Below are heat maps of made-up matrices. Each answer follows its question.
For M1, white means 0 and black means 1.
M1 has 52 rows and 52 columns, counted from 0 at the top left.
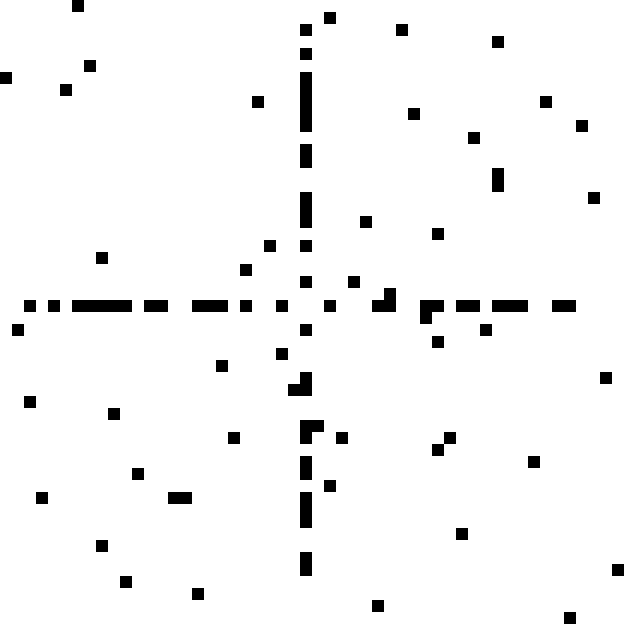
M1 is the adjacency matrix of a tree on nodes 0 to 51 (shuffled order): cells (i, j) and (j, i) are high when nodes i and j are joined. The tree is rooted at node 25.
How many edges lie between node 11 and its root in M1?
2
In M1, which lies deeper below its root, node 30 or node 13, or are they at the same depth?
node 30
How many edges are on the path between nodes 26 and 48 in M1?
4
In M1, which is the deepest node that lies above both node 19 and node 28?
36
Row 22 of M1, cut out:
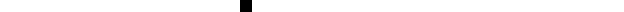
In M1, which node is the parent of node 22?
20
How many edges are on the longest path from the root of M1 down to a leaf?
2
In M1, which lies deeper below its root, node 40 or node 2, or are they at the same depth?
node 40
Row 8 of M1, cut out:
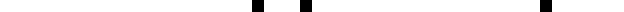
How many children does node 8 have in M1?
2
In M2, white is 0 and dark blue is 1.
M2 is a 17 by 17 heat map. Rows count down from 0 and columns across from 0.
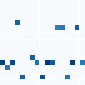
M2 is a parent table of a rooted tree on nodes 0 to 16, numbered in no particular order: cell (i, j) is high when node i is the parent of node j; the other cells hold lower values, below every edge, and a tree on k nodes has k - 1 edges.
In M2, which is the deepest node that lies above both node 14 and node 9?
12
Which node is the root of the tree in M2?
5
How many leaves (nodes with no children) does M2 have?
11
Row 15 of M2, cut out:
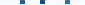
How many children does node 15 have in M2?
3
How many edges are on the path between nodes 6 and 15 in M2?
3
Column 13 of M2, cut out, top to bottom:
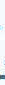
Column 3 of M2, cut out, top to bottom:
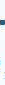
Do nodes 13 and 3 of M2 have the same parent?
no
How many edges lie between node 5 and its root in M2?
0
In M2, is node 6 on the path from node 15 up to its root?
no
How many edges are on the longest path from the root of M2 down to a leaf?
3
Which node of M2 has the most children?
12
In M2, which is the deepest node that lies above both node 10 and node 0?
12
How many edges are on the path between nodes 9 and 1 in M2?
5
